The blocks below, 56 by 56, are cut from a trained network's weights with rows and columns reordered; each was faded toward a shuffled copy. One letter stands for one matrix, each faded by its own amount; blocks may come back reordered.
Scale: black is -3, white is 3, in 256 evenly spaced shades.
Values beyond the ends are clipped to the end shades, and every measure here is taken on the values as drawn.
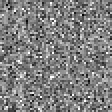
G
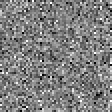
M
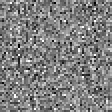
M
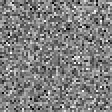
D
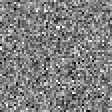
M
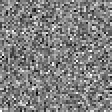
D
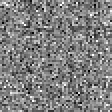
G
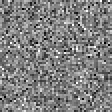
G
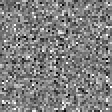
M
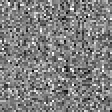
G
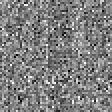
G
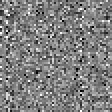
M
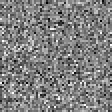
G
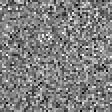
D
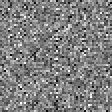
M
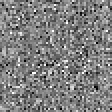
G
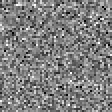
D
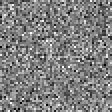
D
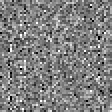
M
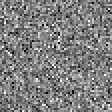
M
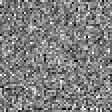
G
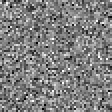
D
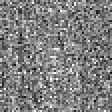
G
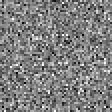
D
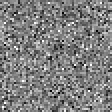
D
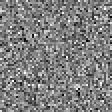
D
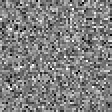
D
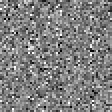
M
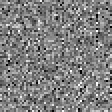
M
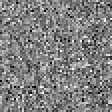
G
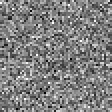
D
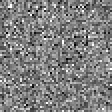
G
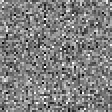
M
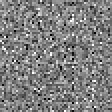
M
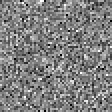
D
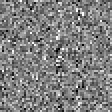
M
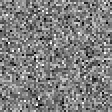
D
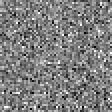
G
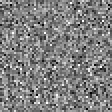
G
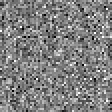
G
